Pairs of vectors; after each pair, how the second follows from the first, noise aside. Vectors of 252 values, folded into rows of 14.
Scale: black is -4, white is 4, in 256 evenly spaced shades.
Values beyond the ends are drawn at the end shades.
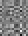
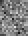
shuffled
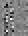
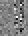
reversed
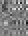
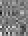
reversed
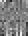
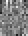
reversed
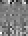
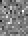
shuffled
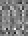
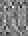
reversed
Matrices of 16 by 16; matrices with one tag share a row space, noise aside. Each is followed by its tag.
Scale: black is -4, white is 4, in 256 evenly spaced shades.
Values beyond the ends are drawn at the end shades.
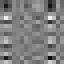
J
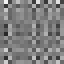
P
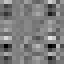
J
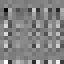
P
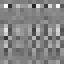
P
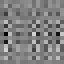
P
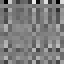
P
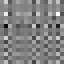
P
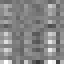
J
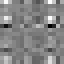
J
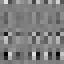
P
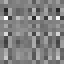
P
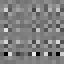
P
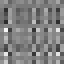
P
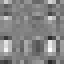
J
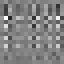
P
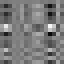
J
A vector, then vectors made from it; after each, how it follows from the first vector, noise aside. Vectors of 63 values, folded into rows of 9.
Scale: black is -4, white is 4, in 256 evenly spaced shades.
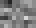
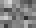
negated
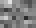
negated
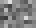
sign-scrambled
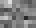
negated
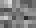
negated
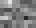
negated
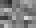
copied
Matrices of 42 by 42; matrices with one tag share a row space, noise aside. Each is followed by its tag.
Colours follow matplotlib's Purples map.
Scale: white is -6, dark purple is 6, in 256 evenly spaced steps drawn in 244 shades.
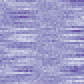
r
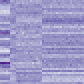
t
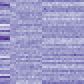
t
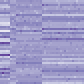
t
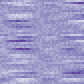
r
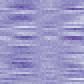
r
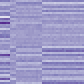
t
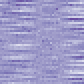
r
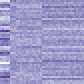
t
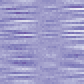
r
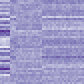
t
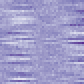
r
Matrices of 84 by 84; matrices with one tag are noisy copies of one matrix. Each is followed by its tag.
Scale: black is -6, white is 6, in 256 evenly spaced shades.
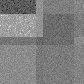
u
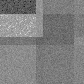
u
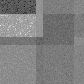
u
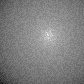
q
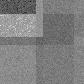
u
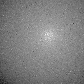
q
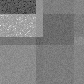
u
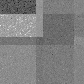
u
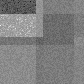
u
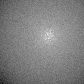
q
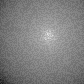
q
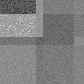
u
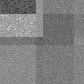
u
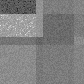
u
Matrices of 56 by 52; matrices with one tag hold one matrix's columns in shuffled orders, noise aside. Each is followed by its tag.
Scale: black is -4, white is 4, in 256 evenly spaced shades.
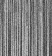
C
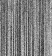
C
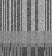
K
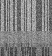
K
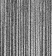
C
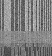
K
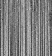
C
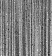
C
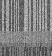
K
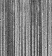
C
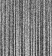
C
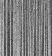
C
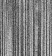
C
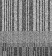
K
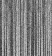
C
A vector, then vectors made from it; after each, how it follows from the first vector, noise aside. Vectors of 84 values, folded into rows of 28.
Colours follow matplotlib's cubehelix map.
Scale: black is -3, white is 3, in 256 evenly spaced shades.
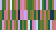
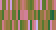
shrunk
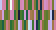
sign-scrambled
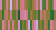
shrunk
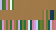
partly zeroed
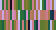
sign-scrambled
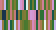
reversed
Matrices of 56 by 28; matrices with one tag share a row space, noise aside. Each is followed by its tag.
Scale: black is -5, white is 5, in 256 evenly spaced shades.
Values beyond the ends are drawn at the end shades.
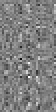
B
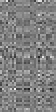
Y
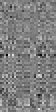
Y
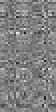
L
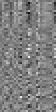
B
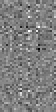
B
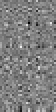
B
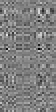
Y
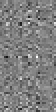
B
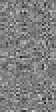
L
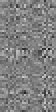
L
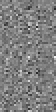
B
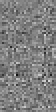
L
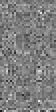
Y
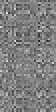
Y
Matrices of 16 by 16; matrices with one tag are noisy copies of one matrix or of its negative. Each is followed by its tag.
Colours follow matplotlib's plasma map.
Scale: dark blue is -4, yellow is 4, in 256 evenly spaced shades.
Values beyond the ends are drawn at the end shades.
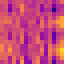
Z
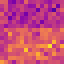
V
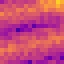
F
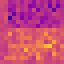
V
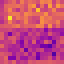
V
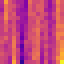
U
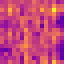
Z
